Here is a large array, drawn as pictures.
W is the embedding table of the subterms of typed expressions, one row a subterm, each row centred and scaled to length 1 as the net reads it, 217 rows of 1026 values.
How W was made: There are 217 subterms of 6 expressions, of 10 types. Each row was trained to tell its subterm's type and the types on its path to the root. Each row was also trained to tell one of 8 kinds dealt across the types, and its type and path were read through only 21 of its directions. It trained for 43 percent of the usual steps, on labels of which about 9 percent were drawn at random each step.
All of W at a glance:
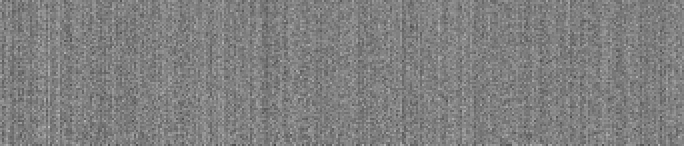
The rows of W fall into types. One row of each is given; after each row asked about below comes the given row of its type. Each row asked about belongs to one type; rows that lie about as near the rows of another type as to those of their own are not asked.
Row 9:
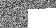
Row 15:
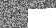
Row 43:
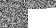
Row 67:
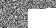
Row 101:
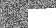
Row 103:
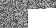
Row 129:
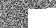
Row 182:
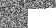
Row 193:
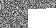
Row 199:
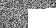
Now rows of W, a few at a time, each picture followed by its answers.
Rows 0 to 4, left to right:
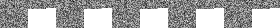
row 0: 9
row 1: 193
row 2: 9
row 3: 101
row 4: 103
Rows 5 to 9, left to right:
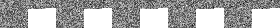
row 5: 193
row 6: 67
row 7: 43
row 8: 15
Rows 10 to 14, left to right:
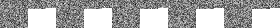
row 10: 43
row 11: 67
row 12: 43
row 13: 101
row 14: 103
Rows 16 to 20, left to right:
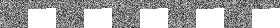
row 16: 43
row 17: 101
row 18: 67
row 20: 199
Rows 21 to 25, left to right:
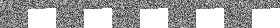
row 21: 101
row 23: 43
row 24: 101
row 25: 9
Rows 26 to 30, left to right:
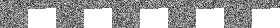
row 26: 103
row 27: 193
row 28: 182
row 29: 15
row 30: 9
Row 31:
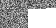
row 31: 129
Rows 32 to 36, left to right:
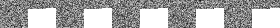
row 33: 9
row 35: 182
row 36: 43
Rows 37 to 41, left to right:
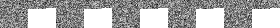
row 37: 9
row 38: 182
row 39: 101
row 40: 199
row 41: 101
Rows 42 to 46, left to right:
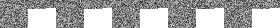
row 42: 9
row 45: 129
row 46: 103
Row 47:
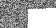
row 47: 9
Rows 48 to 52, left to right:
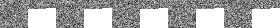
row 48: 193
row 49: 182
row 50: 101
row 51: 101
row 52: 193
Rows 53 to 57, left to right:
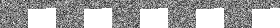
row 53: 43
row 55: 193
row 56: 67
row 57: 43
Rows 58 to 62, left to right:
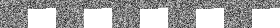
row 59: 182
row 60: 43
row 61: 43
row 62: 43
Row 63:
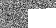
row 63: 67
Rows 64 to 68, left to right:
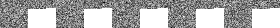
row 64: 199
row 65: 67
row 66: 199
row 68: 182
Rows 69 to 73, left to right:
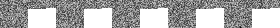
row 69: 103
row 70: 67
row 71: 103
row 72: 193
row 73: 15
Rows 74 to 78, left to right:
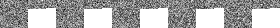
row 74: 101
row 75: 129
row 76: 129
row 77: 182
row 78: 67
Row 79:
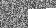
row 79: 199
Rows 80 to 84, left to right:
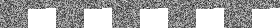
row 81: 43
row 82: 193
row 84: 199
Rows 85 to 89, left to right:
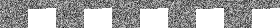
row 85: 101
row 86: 129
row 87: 9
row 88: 15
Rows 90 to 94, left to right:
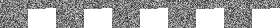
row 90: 182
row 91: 9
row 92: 103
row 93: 129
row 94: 101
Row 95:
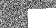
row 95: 67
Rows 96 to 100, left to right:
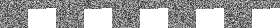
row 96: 193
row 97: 101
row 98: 9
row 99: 101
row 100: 182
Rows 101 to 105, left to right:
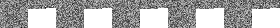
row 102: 101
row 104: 182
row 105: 199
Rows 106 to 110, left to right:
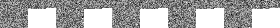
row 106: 15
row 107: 193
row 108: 15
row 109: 199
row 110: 103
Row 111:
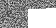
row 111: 193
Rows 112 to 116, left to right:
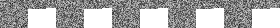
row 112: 103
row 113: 129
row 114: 9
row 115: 43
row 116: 9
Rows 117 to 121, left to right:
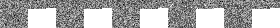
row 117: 9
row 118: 199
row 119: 43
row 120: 193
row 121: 103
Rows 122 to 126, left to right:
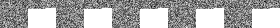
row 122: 43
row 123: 182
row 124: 67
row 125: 129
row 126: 193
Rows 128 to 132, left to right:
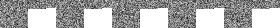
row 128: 43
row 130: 101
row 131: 129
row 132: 9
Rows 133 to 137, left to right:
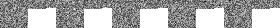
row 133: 199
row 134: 15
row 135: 67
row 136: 129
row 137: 103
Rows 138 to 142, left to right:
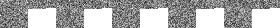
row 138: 67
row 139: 67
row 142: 103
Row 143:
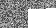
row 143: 193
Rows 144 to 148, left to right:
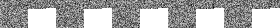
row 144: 15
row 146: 182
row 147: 15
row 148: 15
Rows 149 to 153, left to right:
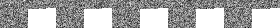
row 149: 182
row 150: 67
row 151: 67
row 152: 199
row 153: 129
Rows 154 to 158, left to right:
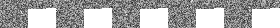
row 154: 67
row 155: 9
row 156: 101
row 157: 103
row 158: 182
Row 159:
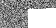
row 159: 193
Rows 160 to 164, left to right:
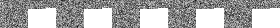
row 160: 43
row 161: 43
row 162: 182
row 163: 9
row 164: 101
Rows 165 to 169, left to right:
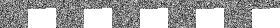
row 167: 103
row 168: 67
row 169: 129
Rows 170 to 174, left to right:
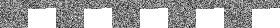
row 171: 199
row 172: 193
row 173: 103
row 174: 9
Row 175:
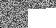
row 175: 103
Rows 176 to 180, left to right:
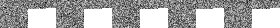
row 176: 67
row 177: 193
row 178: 193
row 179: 43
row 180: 43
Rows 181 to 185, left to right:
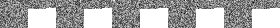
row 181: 199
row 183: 101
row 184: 199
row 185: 67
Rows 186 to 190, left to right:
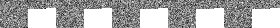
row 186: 129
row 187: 103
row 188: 9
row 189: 15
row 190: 129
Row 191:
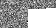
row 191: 15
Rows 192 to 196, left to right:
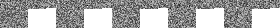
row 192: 193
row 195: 15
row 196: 199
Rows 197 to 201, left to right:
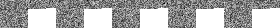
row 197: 193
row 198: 182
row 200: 103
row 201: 43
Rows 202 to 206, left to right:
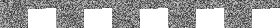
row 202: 193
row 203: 193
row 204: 67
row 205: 43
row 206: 193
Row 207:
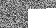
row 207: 101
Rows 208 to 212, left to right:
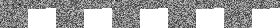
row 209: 193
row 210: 15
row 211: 67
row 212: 103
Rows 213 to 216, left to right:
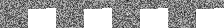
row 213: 101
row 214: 9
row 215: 67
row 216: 101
